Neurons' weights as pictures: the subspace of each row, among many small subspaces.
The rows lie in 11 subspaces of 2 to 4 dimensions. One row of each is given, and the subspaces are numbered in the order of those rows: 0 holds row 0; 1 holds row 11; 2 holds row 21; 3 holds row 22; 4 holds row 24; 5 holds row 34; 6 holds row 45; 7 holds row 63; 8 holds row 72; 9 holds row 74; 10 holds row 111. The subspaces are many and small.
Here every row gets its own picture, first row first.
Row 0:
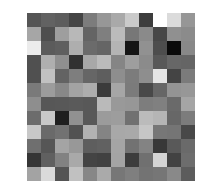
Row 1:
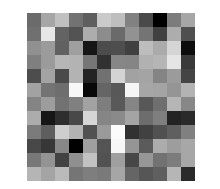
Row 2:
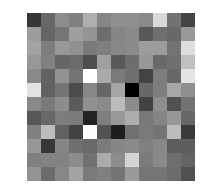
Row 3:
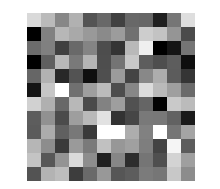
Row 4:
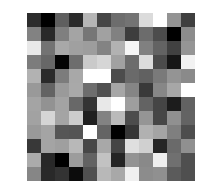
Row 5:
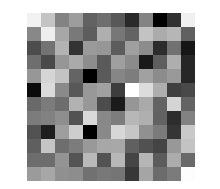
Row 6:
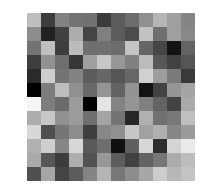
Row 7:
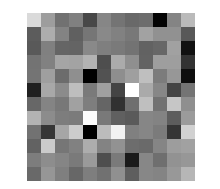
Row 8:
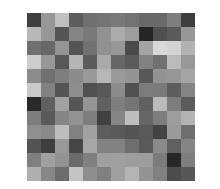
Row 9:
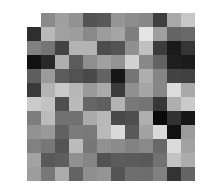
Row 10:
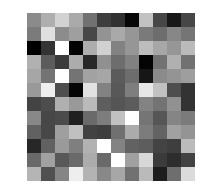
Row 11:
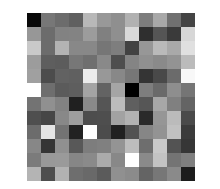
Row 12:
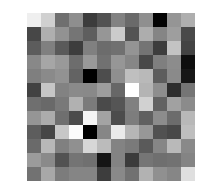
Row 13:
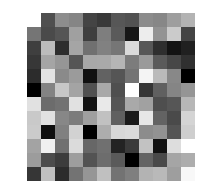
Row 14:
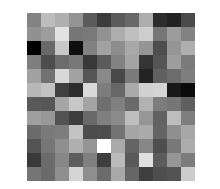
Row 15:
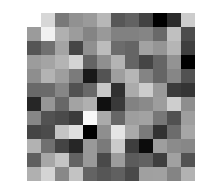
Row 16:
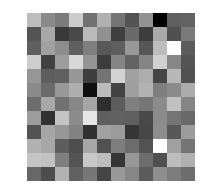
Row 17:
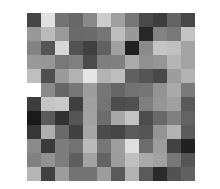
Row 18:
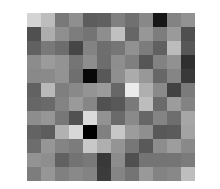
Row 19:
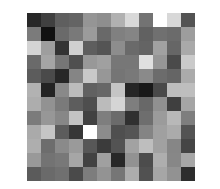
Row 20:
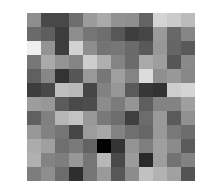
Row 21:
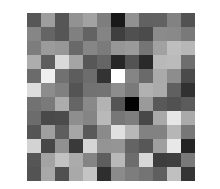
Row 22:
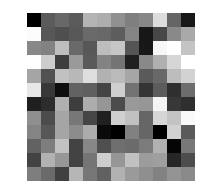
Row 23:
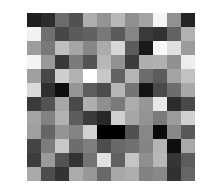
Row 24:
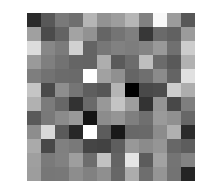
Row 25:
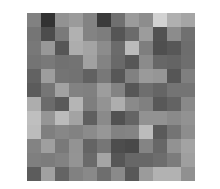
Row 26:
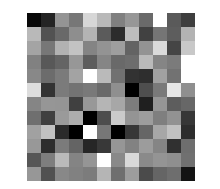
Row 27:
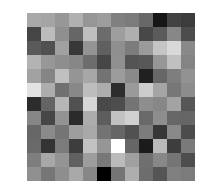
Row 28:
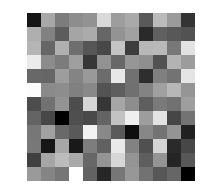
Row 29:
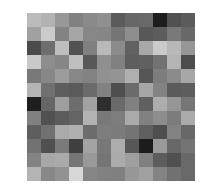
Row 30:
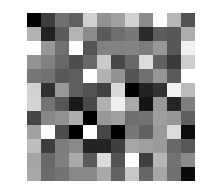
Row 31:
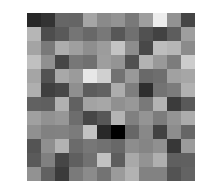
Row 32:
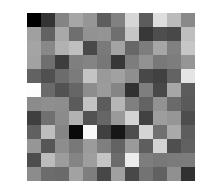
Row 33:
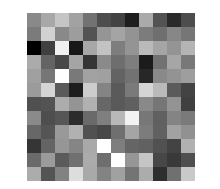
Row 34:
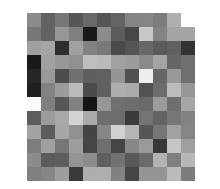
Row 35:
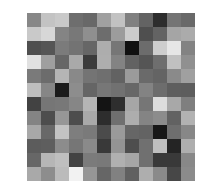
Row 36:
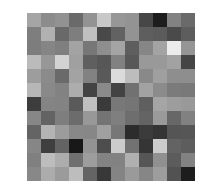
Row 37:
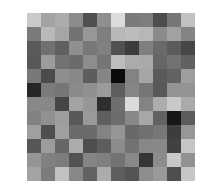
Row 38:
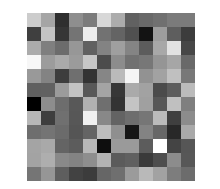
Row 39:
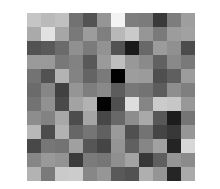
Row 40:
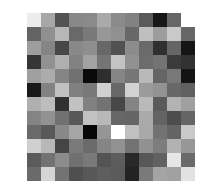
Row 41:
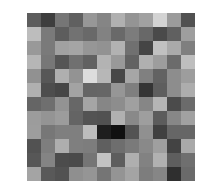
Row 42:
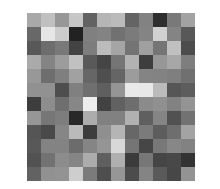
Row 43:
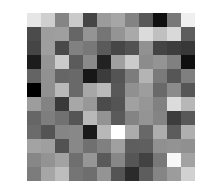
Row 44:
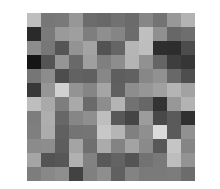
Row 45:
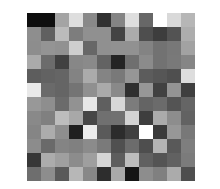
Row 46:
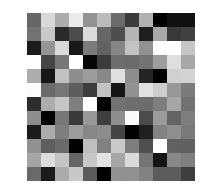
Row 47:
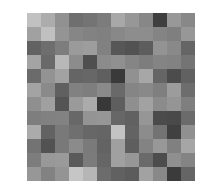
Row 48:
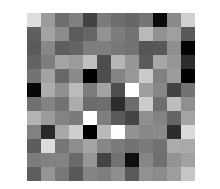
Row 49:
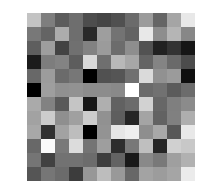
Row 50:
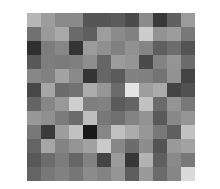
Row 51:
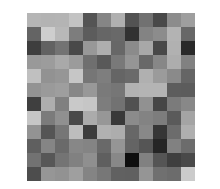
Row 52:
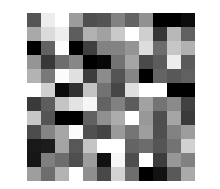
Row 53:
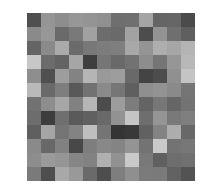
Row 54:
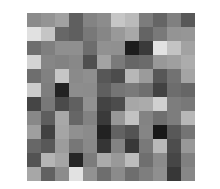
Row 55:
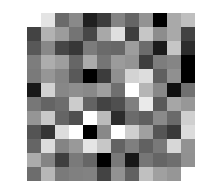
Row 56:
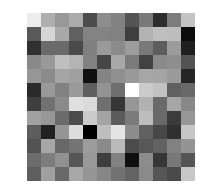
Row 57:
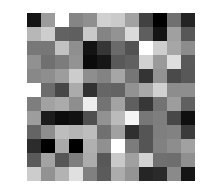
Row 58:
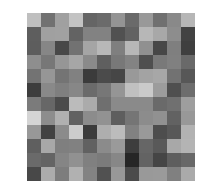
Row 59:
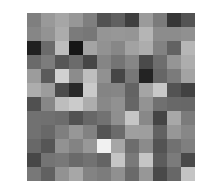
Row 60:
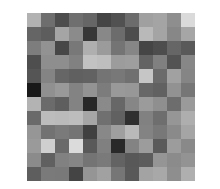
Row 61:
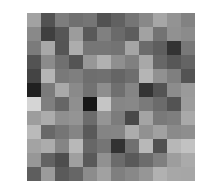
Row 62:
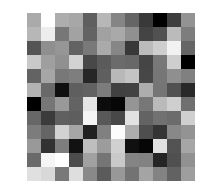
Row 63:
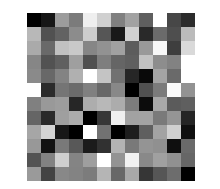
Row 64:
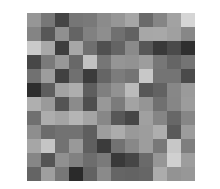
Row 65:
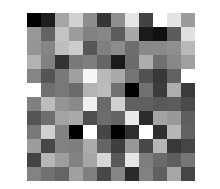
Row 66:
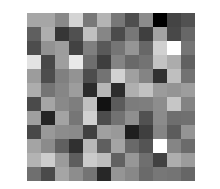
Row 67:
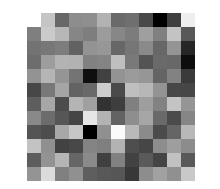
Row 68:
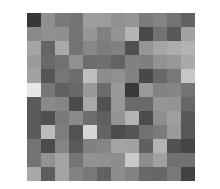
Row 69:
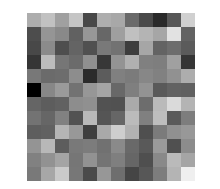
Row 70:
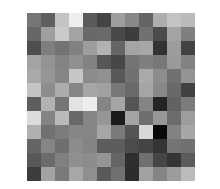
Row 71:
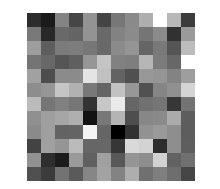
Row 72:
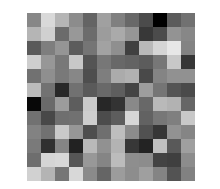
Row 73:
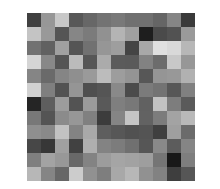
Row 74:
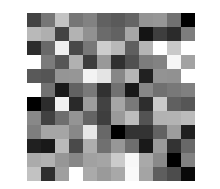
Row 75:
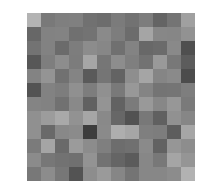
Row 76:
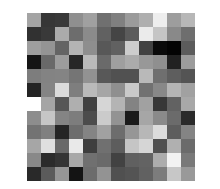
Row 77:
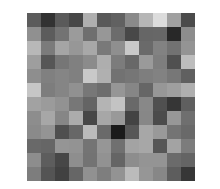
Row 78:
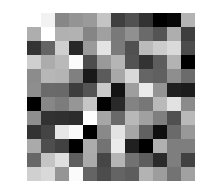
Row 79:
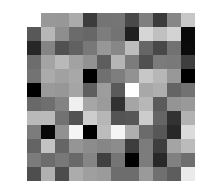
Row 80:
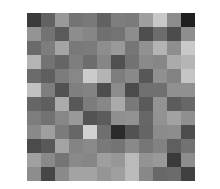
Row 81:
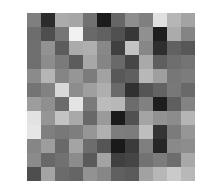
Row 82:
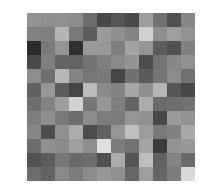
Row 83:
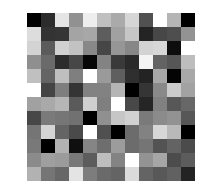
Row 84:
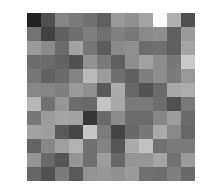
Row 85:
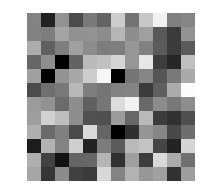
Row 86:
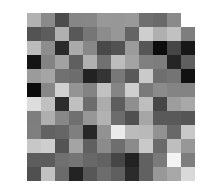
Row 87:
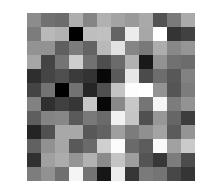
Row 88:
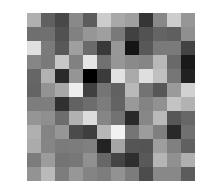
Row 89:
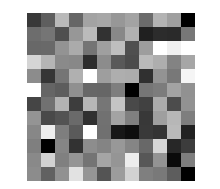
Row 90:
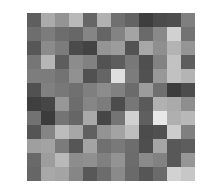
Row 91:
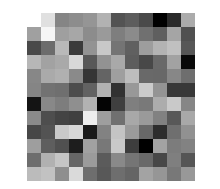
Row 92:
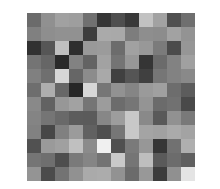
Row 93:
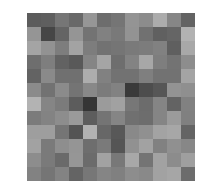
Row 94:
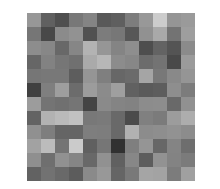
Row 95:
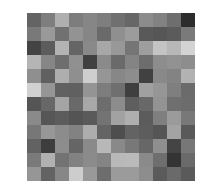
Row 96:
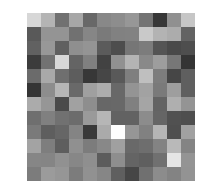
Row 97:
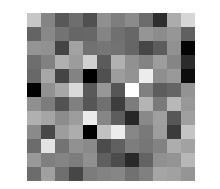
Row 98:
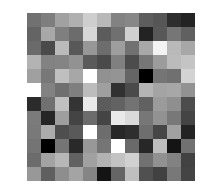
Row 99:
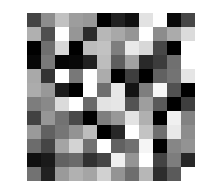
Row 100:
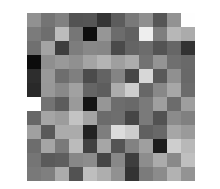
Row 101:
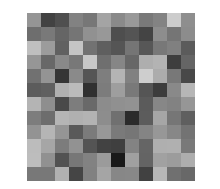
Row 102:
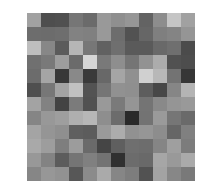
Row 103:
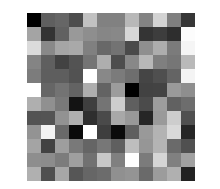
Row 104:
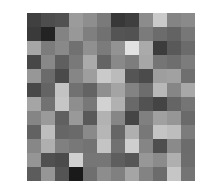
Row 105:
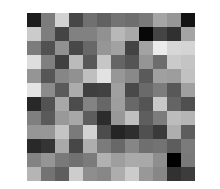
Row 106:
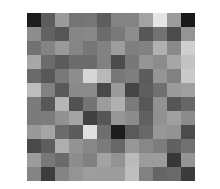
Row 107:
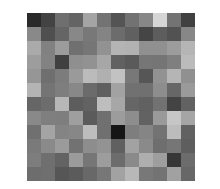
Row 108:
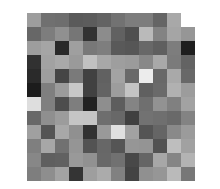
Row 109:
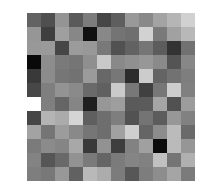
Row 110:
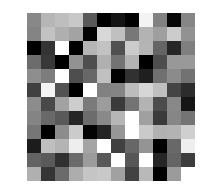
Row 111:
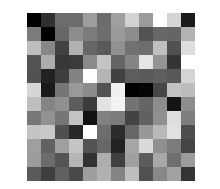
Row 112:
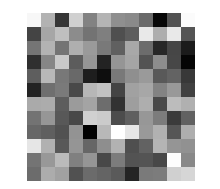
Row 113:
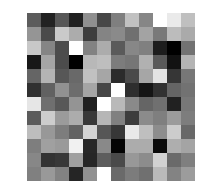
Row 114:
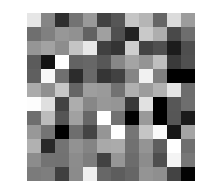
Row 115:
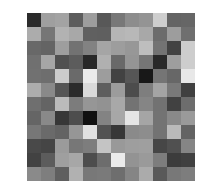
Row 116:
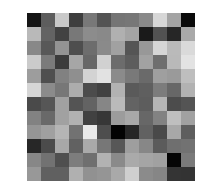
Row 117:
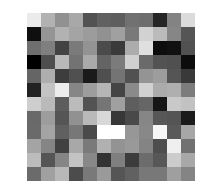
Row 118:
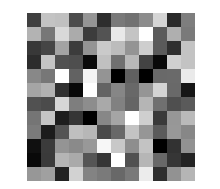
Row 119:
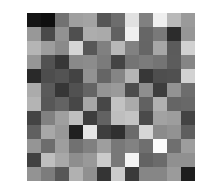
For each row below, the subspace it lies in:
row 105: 8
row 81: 6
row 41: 3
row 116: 8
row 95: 10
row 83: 5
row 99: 4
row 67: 9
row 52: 5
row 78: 9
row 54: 3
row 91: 9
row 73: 8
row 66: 0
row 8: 8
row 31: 3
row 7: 4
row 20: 5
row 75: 0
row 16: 0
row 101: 0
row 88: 0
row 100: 5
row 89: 10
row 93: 1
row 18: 7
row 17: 6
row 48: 4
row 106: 9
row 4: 2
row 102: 0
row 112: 8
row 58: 6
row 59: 4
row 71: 8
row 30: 4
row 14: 5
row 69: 2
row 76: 8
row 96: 2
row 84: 9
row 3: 3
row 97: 4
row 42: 6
